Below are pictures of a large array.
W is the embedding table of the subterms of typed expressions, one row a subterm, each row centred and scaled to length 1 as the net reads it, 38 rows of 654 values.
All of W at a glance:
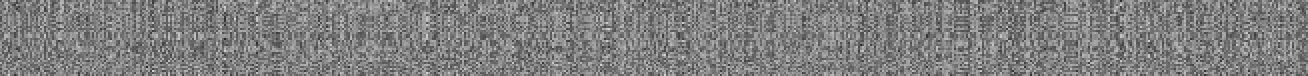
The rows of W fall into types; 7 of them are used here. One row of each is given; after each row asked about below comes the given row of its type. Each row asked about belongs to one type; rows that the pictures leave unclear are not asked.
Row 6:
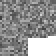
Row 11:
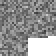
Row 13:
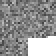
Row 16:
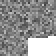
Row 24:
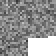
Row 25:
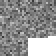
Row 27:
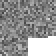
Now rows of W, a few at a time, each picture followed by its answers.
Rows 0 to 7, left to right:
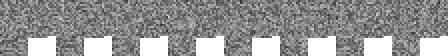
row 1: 24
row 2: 6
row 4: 24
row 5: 13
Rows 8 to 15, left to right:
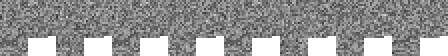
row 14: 11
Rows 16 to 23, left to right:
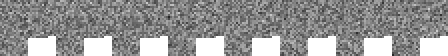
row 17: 16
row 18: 16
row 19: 13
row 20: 11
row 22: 11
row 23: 24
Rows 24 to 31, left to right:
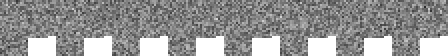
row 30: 11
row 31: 25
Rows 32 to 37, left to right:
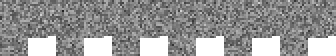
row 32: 6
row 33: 13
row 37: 16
